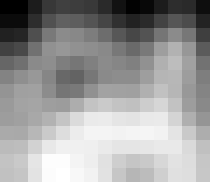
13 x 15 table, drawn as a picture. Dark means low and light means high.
Overall the values sit about 60% of the way up the scale. Values change most from cell to cell in the top right. The top left is the ninth with the lowest average. The field climbs toward the bottom.
